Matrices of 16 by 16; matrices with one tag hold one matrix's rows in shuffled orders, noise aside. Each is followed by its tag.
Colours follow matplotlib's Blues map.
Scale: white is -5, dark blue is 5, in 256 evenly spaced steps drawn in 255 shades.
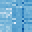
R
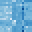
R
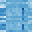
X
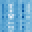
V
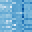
R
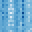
V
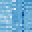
R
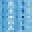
V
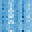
V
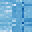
R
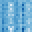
V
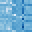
R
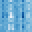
V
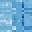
R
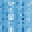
V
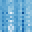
V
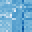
R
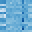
X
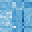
R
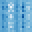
V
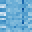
X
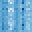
V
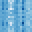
V
